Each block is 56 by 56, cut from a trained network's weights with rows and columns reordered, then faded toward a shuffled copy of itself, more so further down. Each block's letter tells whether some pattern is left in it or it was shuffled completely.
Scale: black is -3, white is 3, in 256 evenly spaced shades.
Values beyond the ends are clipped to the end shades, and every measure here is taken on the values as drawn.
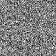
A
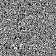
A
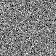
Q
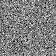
Q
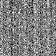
A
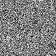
Q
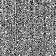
A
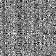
A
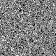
Q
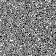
Q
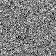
Q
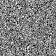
Q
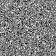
Q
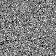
Q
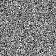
Q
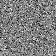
Q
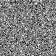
Q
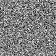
Q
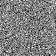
A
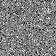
Q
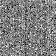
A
